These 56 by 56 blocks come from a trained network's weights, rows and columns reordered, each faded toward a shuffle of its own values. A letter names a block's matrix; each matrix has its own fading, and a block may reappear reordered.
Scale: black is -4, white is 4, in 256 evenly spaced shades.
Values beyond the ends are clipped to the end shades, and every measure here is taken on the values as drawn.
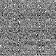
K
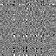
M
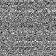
K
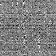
K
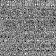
K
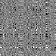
M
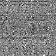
K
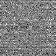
K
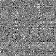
K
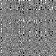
M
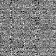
K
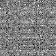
K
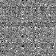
K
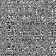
K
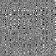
M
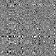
M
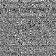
K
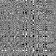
M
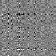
M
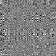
M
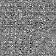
K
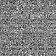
K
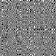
M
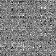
K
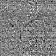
K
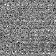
K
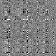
M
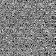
K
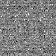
K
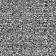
K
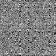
K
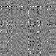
M
